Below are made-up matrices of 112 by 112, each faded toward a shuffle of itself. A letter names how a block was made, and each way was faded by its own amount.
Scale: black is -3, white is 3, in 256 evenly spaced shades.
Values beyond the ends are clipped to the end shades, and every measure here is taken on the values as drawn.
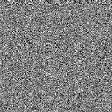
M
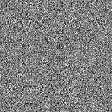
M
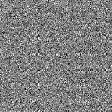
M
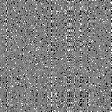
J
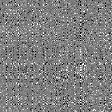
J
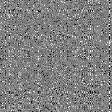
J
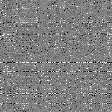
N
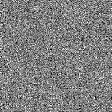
M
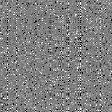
J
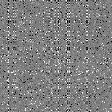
J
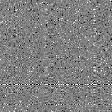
N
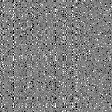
J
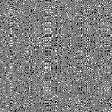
J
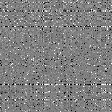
N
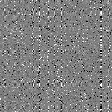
J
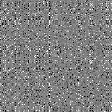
J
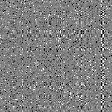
J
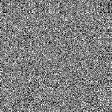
M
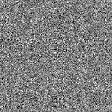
M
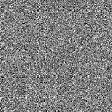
M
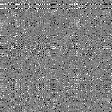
N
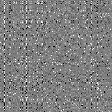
J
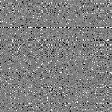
N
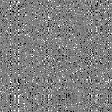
J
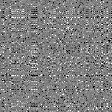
N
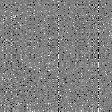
J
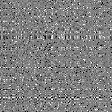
N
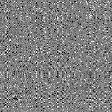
J
